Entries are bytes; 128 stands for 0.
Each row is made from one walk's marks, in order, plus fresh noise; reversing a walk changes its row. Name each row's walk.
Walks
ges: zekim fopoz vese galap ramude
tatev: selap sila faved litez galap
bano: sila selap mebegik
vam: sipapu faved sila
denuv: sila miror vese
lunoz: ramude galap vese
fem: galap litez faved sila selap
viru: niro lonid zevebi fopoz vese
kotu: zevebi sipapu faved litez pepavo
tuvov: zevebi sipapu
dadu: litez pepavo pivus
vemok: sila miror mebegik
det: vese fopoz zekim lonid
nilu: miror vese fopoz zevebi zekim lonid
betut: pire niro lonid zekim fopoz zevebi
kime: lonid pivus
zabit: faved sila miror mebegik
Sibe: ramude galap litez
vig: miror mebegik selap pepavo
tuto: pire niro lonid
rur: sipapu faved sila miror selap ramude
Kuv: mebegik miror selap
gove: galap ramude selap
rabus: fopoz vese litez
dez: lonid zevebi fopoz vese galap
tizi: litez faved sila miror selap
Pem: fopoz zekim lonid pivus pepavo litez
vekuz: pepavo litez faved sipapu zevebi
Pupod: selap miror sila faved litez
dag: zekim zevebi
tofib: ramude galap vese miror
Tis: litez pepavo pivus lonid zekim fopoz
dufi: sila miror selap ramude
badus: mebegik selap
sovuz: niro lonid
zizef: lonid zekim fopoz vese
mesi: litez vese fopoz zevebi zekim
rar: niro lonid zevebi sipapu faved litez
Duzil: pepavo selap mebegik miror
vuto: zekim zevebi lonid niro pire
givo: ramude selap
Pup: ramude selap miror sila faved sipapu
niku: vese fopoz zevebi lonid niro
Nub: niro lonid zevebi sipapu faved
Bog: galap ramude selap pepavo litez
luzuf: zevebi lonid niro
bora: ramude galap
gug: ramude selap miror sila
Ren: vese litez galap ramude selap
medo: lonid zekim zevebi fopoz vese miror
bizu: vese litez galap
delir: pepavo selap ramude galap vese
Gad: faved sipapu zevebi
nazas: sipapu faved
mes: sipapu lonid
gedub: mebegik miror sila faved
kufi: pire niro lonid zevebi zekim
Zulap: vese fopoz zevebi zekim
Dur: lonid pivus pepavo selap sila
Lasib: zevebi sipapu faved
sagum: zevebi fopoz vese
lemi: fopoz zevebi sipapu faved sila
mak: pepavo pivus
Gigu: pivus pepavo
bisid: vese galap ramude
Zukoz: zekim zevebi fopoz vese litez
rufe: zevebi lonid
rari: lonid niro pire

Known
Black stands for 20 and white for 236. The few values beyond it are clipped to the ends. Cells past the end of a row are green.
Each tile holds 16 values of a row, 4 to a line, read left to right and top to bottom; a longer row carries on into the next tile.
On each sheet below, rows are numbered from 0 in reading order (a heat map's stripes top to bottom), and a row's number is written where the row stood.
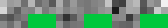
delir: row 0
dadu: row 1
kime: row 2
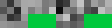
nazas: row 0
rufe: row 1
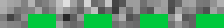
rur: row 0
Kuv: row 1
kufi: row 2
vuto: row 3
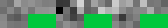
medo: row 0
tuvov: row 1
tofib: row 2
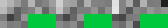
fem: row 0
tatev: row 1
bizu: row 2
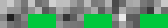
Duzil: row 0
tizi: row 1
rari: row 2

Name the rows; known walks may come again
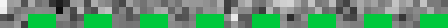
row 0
Sibe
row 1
dag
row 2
mesi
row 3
lemi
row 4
tuto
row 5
gug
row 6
Lasib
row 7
tofib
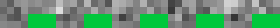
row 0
vekuz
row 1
delir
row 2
rur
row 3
kufi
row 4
dufi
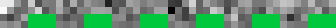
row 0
givo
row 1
rabus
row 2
nilu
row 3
tuvov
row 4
vuto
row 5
tizi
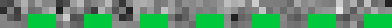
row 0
Gad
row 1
luzuf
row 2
nazas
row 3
kotu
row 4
denuv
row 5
medo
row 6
lunoz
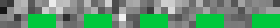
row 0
kime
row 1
vig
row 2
rari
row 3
Ren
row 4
Zukoz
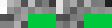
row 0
bora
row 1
bizu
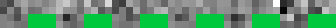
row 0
Nub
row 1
Duzil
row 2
Zulap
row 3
Pup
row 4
mak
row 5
rufe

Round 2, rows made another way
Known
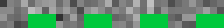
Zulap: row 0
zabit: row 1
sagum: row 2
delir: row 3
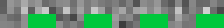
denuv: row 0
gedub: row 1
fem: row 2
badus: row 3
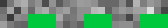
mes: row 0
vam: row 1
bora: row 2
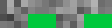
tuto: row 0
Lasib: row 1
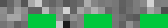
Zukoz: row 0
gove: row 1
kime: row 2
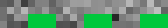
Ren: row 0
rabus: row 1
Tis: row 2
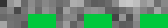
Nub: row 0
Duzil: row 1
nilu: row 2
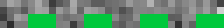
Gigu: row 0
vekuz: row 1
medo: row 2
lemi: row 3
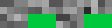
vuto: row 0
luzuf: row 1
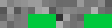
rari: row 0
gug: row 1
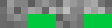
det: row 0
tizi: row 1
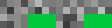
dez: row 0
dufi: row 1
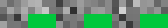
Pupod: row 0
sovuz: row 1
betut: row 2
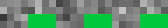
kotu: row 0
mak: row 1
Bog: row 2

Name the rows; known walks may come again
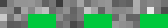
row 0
nazas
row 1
Zulap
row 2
givo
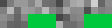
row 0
rur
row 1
rufe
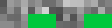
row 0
denuv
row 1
nilu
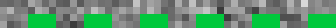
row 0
Bog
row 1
bizu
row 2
Sibe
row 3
tofib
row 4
tuvov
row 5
kufi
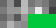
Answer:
lunoz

